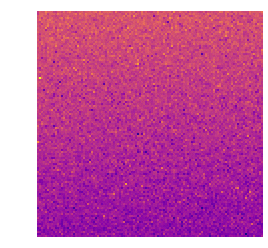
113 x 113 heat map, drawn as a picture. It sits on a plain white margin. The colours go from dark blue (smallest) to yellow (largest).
The texture is fine-grained noise. The histogram is bell-shaped. No row or column stands out. Values rise toward the top.
